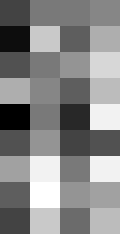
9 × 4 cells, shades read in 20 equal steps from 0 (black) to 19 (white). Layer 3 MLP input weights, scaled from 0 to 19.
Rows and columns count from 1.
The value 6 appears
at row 3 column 1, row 6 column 1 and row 6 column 4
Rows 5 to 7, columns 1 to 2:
0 9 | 6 11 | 12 18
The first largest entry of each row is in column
4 2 4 4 4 2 2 2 2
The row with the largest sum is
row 7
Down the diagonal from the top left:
5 15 11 14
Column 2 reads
9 15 9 10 9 11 18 19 15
